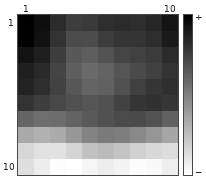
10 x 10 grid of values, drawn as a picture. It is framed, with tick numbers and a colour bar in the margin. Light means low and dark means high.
Ninth with the highest average: top left. Average level on the scale: 60%. Slope: up to the top. Lone odd cells: none.
